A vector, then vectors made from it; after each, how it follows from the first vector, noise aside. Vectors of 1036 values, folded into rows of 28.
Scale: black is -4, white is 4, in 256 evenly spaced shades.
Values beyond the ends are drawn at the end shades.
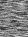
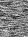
wrapped around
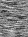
wrapped around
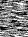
scaled up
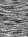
wrapped around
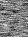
wrapped around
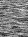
wrapped around
